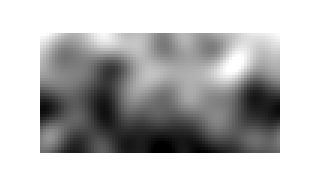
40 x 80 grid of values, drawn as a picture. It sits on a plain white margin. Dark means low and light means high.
There are no lone odd cells. The bottom middle is the ninth with the lowest average. There is an overall slope up to the top. The ninth with the highest average is the top right.
